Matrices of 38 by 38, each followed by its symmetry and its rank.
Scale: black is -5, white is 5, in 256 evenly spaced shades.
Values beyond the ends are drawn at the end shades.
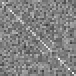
symmetric, full rank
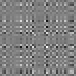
symmetric, rank two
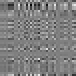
neither, rank two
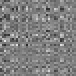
neither, rank three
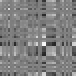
symmetric, rank two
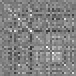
symmetric, rank five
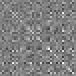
symmetric, rank five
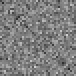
symmetric, full rank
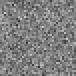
antisymmetric, full rank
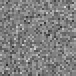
antisymmetric, full rank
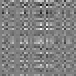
neither, rank two
